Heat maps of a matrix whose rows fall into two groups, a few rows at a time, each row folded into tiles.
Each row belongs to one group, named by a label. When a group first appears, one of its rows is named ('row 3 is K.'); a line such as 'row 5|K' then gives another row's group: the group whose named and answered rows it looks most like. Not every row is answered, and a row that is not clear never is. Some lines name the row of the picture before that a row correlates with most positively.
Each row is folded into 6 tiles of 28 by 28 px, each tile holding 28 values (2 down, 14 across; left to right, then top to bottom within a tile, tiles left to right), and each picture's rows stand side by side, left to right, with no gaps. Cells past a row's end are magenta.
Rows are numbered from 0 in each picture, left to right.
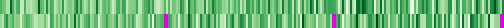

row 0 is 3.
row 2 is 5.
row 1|5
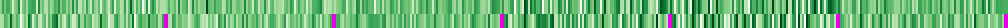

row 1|3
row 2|5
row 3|5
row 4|5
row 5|5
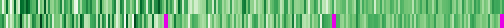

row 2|5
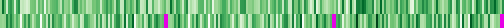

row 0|3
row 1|3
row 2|5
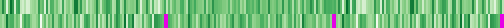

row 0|3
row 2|3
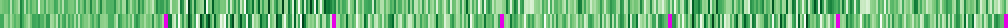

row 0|5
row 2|3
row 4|5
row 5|3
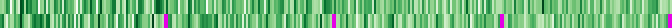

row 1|5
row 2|3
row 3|3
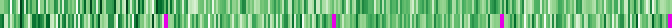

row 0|5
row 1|3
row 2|5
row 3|3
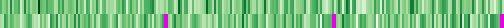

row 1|3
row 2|3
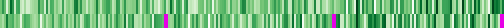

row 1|3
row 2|5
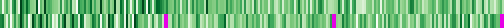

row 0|5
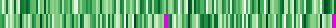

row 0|5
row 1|5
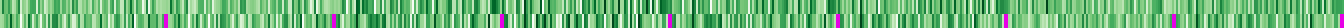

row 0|3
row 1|3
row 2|5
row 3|5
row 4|5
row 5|5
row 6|3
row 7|5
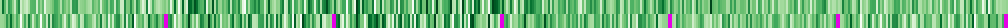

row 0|3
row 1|5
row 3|5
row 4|3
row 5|3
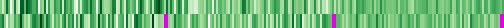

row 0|5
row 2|5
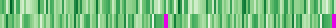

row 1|3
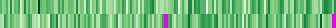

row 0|3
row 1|5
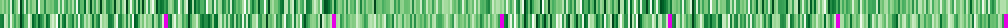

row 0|5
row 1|5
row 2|3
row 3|5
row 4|5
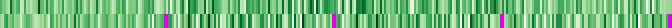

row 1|5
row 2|5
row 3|3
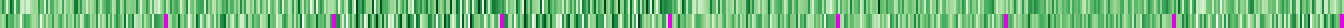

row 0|3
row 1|3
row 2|5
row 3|5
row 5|3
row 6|5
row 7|3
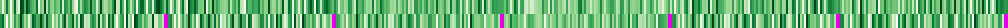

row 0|5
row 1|5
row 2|5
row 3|3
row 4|5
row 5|5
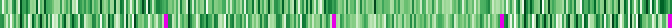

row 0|5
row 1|5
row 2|3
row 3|5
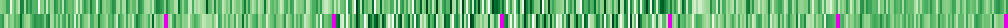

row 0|5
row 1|3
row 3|5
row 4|3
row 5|5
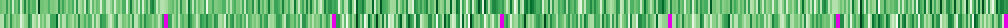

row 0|3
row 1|5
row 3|5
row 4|3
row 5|5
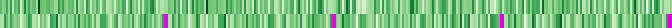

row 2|3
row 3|3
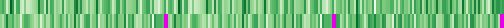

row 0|3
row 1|3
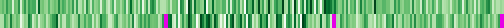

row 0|3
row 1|5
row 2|3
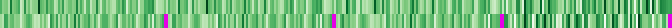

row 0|3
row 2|3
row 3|5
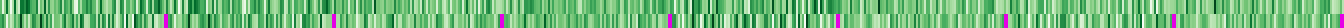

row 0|5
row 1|5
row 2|3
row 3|5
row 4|5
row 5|3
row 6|3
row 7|3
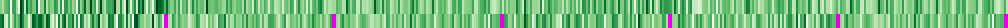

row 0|5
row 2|3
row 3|5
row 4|3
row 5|3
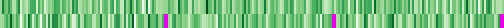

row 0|3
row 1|3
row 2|3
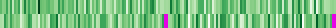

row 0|3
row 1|3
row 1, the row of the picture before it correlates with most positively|0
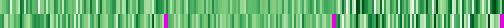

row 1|5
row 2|5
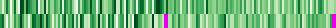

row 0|5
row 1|3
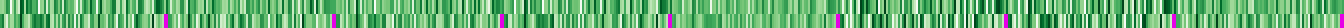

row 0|5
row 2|5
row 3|5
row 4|5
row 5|5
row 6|5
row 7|5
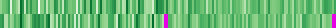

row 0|5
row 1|5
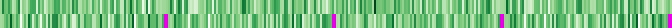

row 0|3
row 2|3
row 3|3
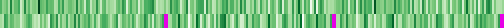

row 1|3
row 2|3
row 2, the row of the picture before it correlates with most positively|2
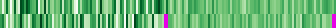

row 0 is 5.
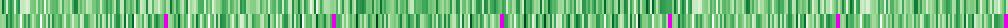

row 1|3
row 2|5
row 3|5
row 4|3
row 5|3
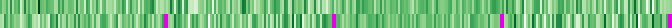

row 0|3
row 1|3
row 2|5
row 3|3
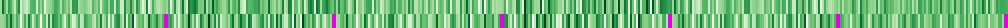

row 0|3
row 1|5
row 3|5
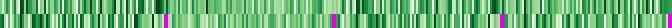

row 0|5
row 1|3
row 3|5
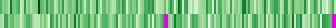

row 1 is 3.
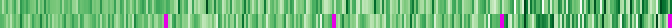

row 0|5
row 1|3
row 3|5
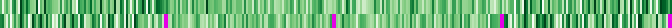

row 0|5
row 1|3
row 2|3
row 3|5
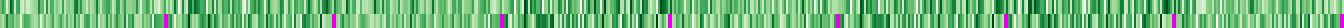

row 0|3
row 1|5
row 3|5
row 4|3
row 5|5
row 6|5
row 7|3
